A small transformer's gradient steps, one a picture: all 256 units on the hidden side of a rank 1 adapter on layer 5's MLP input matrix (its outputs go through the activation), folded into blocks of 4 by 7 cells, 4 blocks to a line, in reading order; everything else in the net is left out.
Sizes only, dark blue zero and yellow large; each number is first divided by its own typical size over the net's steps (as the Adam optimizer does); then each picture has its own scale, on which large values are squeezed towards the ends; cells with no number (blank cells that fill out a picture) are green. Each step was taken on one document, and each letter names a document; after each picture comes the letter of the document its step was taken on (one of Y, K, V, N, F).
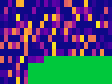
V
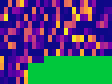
V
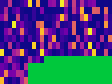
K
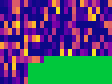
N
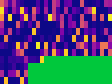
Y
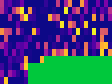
Y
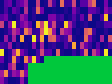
K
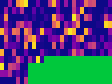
V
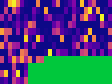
N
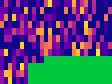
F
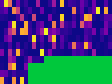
K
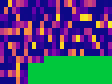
V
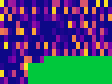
Y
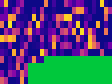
F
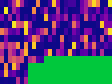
N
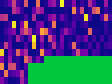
K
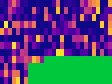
N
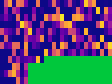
V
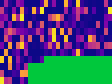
F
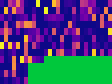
N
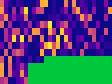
F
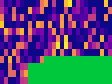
F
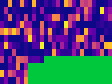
V
